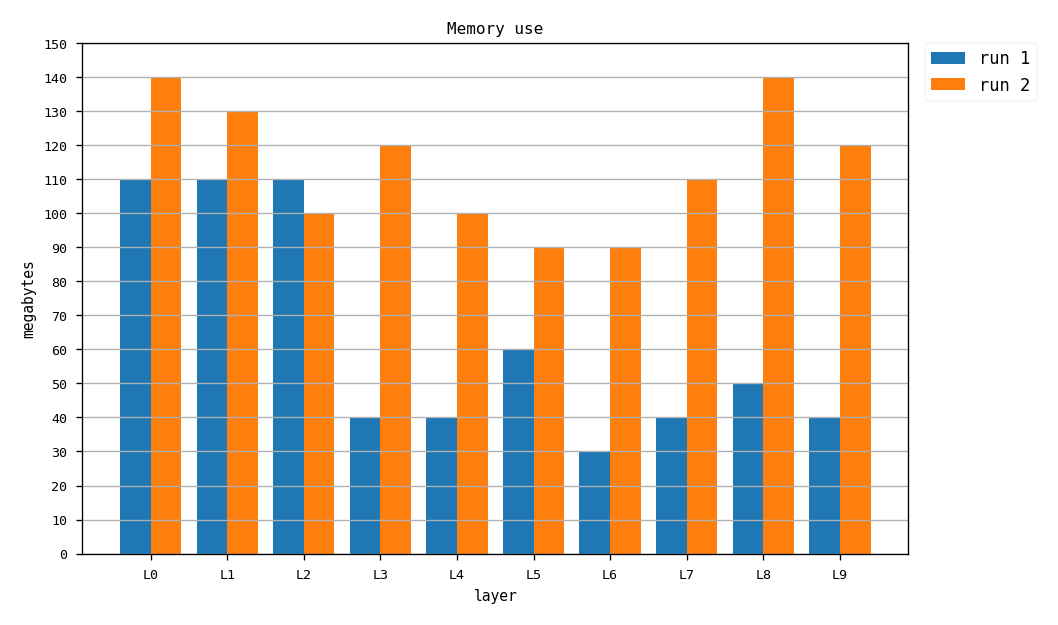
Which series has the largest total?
run 2
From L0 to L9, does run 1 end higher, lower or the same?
lower
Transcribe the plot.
Title: Memory use
x-axis: layer, ticks L0 L1 L2 L3 L4 L5 L6 L7 L8 L9
y-axis: megabytes, ticks 0 10 20 30 40 50 60 70 80 90 100 110 120 130 140 150
Legend: run 1, run 2
Values:
run 1: 110 110 110 40 40 60 30 40 50 40
run 2: 140 130 100 120 100 90 90 110 140 120
